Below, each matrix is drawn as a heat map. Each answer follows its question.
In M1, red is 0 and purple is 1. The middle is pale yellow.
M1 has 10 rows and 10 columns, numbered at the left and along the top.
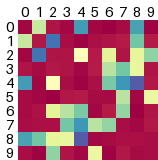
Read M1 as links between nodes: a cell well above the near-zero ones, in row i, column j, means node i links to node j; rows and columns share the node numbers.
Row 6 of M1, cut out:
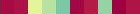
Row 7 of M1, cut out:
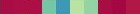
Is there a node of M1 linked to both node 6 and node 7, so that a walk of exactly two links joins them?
yes
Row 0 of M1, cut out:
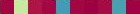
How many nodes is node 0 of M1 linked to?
3
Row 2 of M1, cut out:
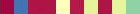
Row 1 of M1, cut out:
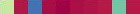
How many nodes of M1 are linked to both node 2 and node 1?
1
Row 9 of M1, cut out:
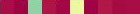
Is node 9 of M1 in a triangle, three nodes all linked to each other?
no
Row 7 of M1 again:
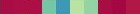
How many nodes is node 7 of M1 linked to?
4
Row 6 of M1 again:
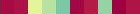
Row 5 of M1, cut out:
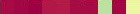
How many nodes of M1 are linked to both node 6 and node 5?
1
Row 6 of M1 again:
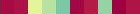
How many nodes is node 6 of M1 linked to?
4
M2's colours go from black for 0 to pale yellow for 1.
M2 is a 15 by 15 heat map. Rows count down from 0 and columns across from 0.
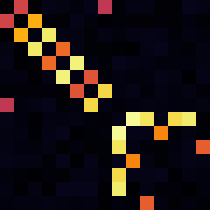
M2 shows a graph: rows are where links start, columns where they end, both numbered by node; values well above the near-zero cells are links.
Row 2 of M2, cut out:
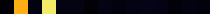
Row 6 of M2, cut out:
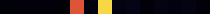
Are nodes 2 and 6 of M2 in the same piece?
yes
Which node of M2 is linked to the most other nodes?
node 8
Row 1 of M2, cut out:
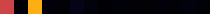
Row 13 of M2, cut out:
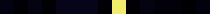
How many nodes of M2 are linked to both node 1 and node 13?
0
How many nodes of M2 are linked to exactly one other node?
4
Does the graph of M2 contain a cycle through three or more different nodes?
yes
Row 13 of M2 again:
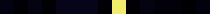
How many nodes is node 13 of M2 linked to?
1
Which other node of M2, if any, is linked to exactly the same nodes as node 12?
node 13
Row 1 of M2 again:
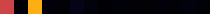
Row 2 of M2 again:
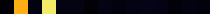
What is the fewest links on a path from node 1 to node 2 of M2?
1
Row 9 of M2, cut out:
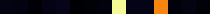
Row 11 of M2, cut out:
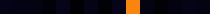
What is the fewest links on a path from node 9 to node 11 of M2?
1
